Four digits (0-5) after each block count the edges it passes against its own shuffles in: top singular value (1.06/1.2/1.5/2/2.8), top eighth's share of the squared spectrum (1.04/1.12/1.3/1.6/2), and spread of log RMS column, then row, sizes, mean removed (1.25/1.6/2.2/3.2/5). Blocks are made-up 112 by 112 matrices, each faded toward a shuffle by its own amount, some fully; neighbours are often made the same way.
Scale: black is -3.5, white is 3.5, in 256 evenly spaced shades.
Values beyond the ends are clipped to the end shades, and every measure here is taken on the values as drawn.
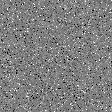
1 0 0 0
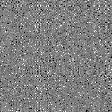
4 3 2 2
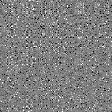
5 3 2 2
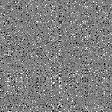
4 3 2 2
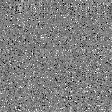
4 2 1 1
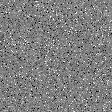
2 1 0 0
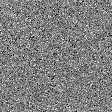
0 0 0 0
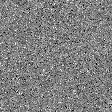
0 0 0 0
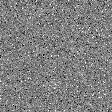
0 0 0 0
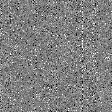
2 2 3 0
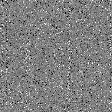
1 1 2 0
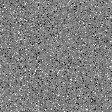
1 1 1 0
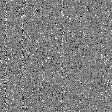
1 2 2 0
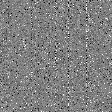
2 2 2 0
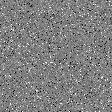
1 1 0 0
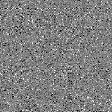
4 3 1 2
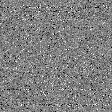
1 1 0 2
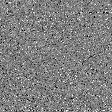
1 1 0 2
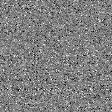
0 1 0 2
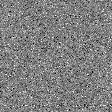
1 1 0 2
